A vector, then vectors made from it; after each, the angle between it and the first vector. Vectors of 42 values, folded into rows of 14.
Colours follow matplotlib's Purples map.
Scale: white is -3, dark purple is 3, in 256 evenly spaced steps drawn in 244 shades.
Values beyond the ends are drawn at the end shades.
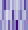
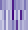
partly aligned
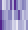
partly opposed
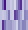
orthogonal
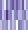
nearly opposite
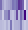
partly opposed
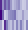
orthogonal
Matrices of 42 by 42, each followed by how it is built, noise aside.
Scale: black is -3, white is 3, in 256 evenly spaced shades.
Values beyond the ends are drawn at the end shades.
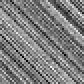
Toeplitz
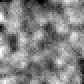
smooth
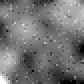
smooth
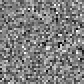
noise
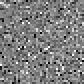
noise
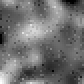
smooth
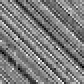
Toeplitz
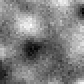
smooth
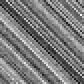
Toeplitz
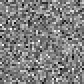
noise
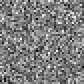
noise
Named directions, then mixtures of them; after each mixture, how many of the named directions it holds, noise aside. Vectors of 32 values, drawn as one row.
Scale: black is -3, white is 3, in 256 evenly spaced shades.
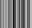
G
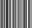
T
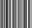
one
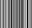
two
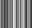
one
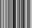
one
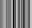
two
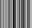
one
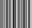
two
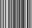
two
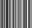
one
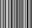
one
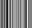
two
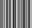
two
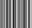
two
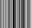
one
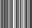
one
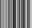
one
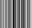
one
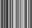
two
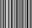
one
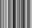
one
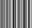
two
